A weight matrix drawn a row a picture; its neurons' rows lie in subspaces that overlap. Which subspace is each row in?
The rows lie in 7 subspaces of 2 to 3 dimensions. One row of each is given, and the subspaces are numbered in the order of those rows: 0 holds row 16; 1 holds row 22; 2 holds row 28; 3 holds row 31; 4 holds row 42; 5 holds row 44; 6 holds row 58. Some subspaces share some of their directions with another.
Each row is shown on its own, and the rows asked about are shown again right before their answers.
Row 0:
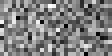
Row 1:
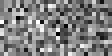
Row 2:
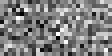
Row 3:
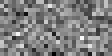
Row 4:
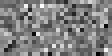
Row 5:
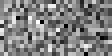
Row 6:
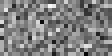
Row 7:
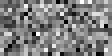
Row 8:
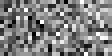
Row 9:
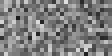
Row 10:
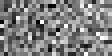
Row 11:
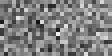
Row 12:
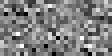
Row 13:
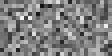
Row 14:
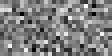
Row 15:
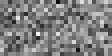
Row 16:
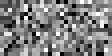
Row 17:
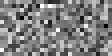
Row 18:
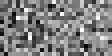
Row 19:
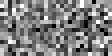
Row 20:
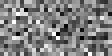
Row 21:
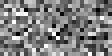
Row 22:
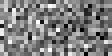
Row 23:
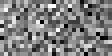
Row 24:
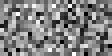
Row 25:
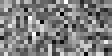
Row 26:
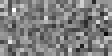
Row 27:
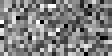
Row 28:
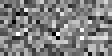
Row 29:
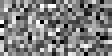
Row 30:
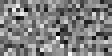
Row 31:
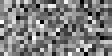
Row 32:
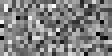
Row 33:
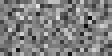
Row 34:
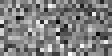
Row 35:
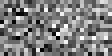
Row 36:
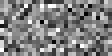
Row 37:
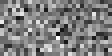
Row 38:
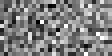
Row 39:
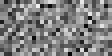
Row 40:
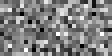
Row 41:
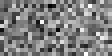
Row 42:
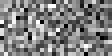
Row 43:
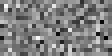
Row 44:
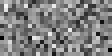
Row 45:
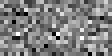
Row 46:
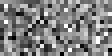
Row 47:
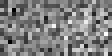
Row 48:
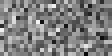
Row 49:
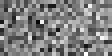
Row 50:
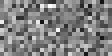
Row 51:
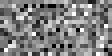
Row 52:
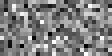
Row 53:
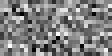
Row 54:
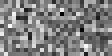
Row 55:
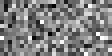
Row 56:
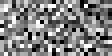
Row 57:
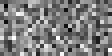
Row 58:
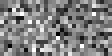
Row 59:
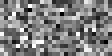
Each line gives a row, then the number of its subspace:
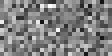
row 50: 3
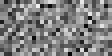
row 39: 3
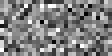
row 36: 0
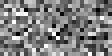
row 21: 2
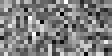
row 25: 0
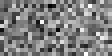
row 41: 3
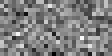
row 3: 2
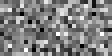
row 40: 6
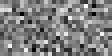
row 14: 6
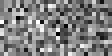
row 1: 6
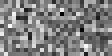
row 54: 4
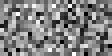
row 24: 3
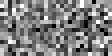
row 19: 1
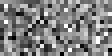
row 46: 5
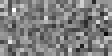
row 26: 1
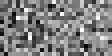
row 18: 4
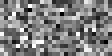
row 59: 4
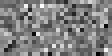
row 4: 0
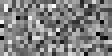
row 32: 5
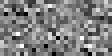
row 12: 2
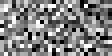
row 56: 6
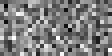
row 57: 5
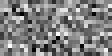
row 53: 6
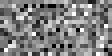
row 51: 0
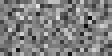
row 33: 3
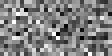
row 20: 2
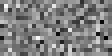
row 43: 5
